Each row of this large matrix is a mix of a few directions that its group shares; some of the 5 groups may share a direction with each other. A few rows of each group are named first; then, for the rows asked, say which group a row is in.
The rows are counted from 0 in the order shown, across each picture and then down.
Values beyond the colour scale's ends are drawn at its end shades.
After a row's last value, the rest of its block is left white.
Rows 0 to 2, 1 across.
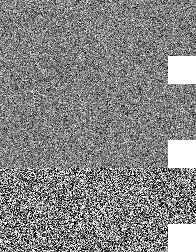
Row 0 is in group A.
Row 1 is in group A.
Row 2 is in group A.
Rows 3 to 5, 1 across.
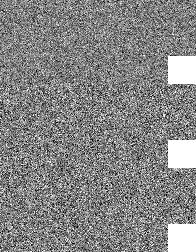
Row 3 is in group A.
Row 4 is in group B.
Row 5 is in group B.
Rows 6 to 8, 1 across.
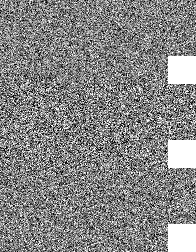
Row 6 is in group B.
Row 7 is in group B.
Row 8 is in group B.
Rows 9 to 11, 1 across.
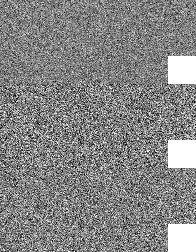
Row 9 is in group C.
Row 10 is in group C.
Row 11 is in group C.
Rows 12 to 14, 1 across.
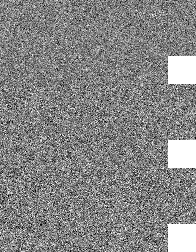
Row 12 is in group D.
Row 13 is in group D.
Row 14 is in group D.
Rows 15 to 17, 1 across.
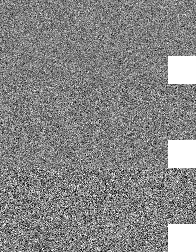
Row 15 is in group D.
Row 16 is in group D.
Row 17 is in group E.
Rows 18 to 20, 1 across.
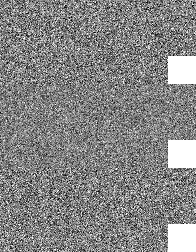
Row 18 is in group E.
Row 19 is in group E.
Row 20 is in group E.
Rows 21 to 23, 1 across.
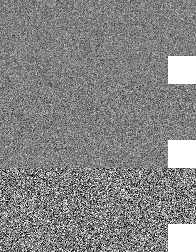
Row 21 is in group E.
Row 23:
A
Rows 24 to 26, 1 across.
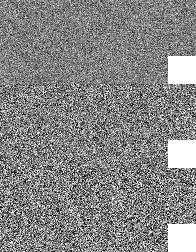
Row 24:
C
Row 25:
A
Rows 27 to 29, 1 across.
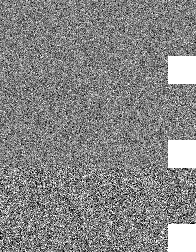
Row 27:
B
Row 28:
C
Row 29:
D
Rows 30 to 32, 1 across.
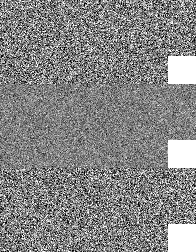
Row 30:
C
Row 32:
C
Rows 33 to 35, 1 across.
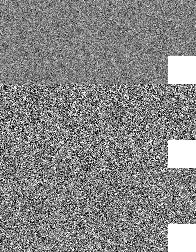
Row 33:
B
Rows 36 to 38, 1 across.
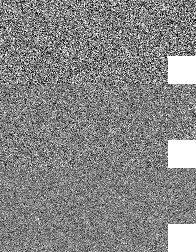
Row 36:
C
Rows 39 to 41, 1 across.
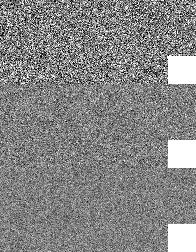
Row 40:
D
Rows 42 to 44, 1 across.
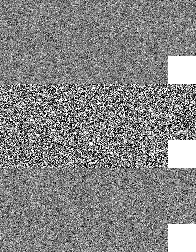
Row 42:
D
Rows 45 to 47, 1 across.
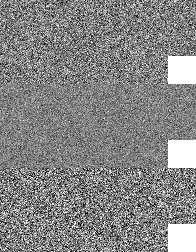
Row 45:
B
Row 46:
D
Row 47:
A
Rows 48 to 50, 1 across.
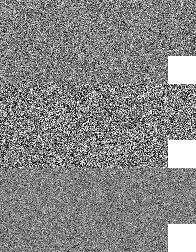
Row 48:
C
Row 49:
E
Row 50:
E
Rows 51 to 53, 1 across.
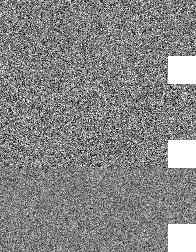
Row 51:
E
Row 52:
E
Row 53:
B
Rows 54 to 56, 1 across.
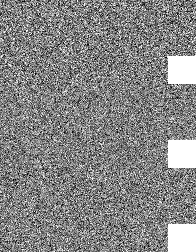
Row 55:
E
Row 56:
B
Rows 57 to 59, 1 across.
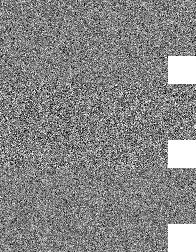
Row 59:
E
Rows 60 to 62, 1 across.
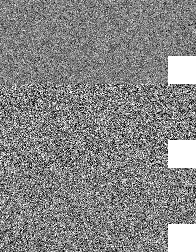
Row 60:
A
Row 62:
D
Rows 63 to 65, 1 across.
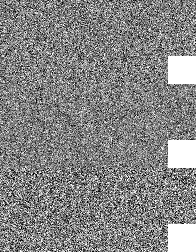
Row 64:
D
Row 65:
E
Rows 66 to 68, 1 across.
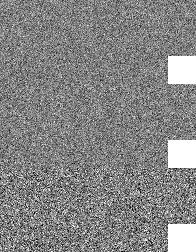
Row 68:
B
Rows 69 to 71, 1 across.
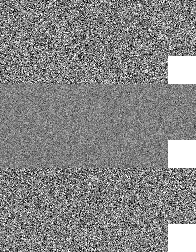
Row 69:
A
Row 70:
E
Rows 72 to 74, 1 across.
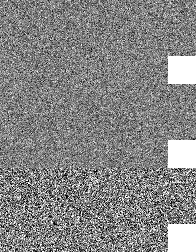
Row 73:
D
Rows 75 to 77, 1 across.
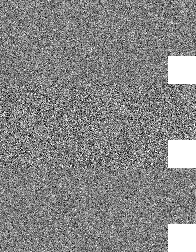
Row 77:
B
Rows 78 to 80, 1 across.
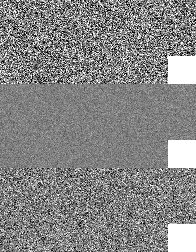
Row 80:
A
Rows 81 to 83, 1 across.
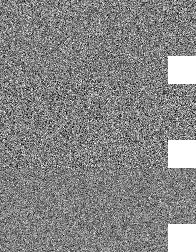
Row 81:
C
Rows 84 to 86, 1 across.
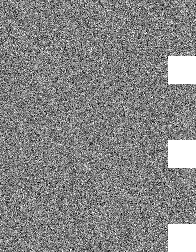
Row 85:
B
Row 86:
A
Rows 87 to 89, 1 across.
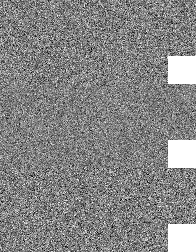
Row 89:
B
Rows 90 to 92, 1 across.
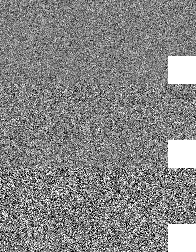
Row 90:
B
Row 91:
E
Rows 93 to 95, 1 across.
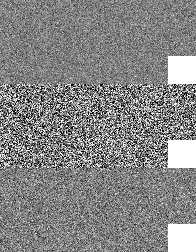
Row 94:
E
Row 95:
A
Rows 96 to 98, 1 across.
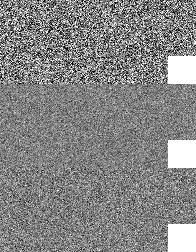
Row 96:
E
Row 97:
E
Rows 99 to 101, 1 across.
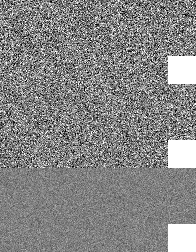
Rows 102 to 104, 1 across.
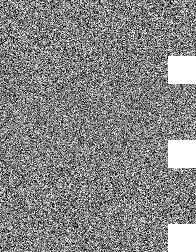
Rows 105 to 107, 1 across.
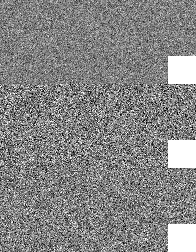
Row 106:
D
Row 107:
B
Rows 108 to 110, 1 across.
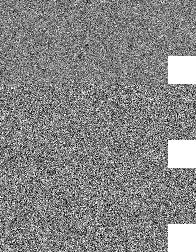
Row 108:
A
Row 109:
D
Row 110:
E
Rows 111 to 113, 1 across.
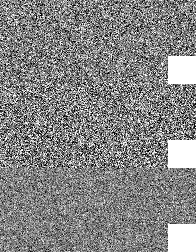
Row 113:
A
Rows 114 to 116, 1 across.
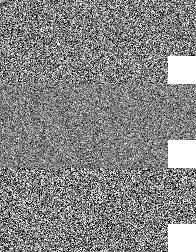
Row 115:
D
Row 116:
E
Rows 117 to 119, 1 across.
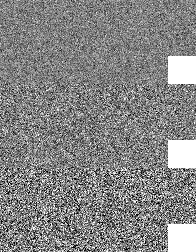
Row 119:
E
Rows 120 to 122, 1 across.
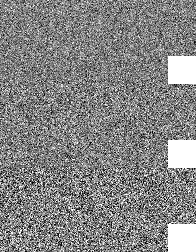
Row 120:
E
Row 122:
D
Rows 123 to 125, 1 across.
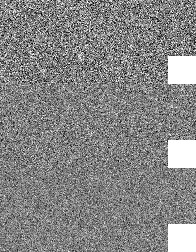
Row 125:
C
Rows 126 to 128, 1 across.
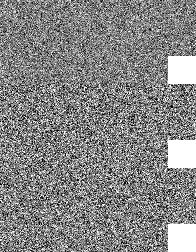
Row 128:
B
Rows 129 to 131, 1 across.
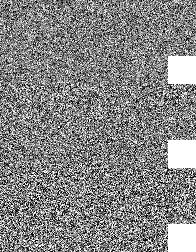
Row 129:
B
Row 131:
B
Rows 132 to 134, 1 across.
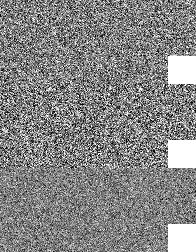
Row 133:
B
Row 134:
A
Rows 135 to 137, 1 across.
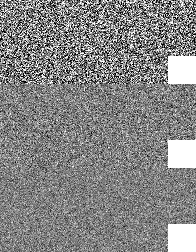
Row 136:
C
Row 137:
B
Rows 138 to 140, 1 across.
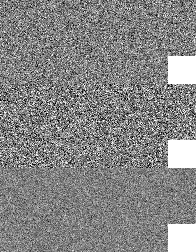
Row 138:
C
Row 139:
B
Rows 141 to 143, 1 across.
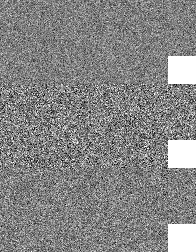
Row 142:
B
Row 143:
D
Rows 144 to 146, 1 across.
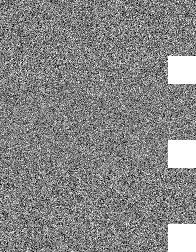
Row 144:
D
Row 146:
B
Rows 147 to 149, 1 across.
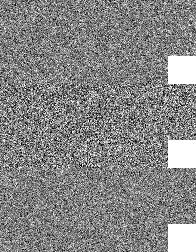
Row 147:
A
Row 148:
E
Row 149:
B
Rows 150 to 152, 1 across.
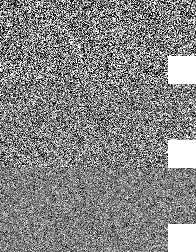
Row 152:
B
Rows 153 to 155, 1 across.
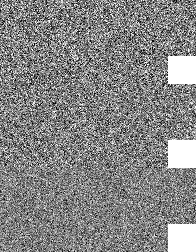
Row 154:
B
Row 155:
A
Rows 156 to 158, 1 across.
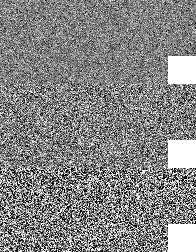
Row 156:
A
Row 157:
E
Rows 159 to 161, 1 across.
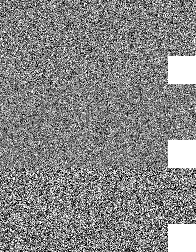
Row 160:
A
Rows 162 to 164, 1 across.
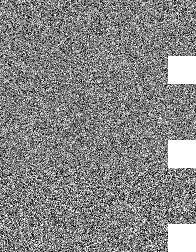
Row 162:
C
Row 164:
B
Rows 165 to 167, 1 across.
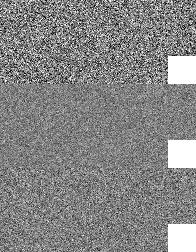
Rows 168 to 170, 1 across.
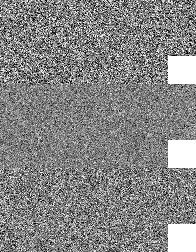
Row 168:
A
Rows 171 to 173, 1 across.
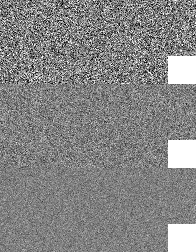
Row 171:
B
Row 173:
C
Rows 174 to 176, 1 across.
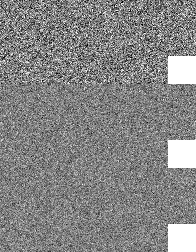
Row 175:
C
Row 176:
E
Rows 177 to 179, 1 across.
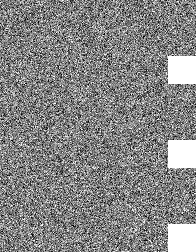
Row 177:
D
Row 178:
E
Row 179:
B
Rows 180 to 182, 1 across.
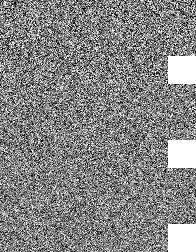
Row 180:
D
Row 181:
B
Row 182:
B
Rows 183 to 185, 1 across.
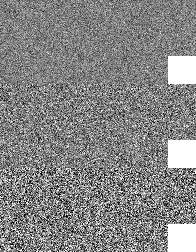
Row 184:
B
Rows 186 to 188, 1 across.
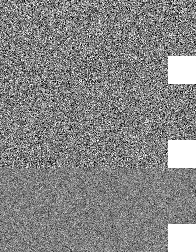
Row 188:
A
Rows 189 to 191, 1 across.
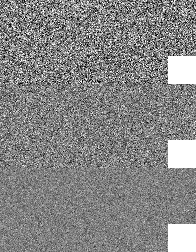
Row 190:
C
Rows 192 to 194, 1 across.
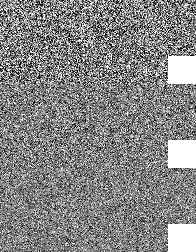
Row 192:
D
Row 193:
A
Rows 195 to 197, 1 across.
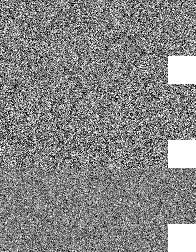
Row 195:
B
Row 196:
D
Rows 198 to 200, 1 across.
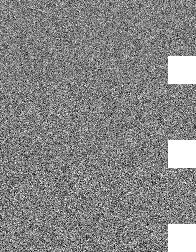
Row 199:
E
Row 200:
D
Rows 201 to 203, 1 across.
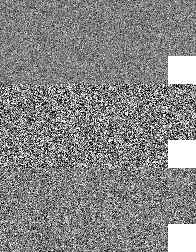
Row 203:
E
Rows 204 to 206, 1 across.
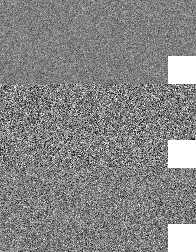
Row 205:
D
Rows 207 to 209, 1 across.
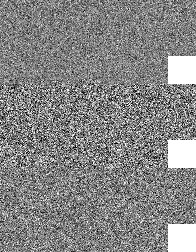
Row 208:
D
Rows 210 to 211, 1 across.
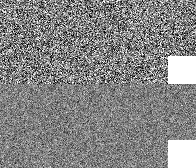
